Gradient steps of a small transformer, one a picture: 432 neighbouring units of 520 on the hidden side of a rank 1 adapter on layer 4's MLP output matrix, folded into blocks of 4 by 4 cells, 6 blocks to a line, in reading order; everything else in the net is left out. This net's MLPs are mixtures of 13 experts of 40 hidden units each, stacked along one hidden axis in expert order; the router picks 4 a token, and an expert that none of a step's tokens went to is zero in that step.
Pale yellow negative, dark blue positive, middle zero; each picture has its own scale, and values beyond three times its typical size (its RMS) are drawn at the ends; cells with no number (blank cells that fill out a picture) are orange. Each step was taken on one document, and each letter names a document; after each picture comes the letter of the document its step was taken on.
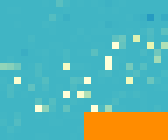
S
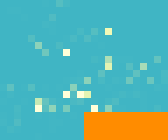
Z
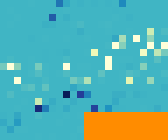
S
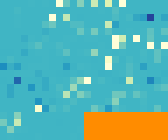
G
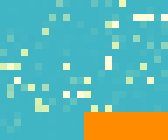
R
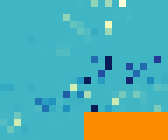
Z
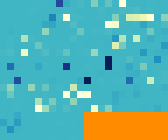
G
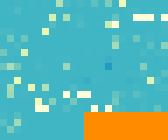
R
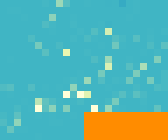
Z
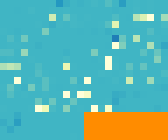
S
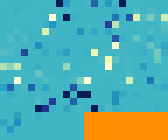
G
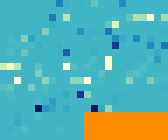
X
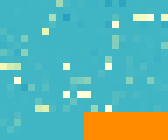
R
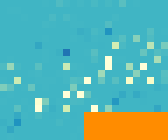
Z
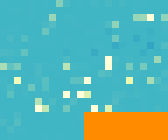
S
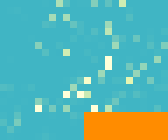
Z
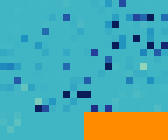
R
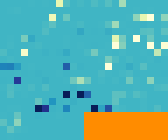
X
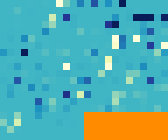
G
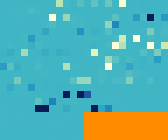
G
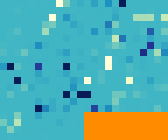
X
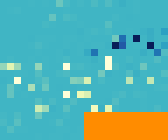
S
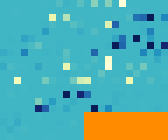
G
